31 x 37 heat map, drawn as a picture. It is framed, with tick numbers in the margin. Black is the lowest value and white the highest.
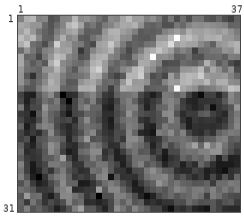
Histogram: bell-shaped. Average level on the scale: 40%. Rings: centred on the middle right. Seam: horizontal, 40% of the way down, the top part higher.
